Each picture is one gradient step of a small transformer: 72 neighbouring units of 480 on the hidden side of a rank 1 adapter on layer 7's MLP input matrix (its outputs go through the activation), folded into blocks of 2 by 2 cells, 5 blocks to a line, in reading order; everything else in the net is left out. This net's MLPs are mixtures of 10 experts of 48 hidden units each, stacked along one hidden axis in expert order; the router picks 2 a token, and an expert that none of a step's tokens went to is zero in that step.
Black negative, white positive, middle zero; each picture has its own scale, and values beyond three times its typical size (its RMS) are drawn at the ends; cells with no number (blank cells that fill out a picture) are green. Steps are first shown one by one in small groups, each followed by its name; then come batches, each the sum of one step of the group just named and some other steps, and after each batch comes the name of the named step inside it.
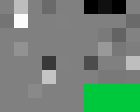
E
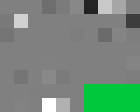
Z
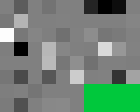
E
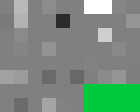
Z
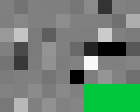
Z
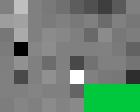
E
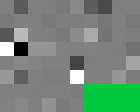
Z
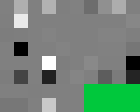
Z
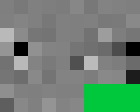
Z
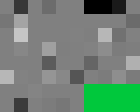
E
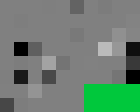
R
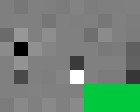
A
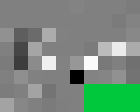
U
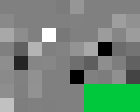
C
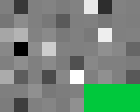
A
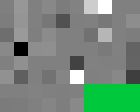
A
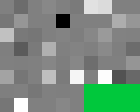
R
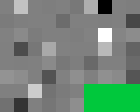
R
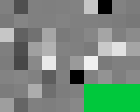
U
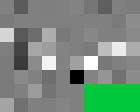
U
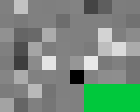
U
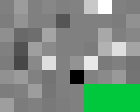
U
